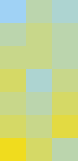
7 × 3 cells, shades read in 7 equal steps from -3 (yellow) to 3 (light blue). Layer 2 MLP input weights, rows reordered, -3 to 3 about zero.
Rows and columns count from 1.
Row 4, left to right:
-1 2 0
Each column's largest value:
3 2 2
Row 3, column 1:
0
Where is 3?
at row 1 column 1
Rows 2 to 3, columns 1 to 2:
1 0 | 0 0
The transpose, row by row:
3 1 0 -1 0 -1 -3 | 1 0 0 2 1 0 -1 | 2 1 1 0 -1 -2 1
